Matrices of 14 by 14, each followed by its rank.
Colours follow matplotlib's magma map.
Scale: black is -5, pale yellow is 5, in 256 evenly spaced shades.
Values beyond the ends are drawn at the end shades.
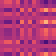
one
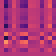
one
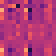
two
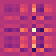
one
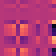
one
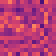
three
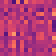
three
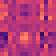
two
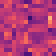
three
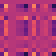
one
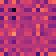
two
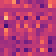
three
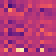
two
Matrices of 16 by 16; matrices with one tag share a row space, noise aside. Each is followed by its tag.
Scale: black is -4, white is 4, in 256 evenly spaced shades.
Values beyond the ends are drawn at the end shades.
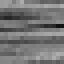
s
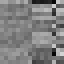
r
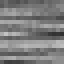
s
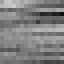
s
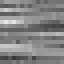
s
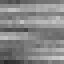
s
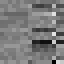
r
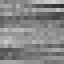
s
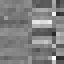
r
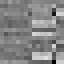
r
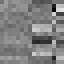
r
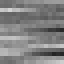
s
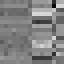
r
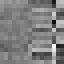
r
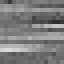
s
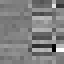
r
